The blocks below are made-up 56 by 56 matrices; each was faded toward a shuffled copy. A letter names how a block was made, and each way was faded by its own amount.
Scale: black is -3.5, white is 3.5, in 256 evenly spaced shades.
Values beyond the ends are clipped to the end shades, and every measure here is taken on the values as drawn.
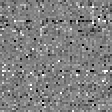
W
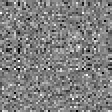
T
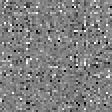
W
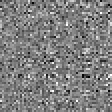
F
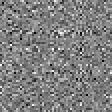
T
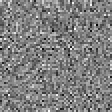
F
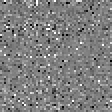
W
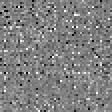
W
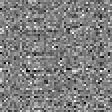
T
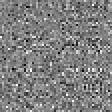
T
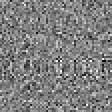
F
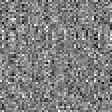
T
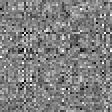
T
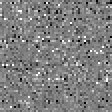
W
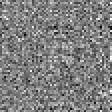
F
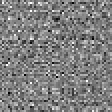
T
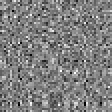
T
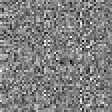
F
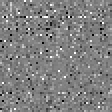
W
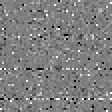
W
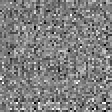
F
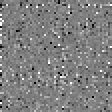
W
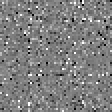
W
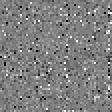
W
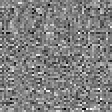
T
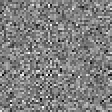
F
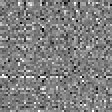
T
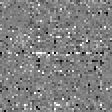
W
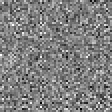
F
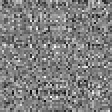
T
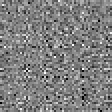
T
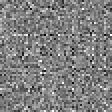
F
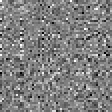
T
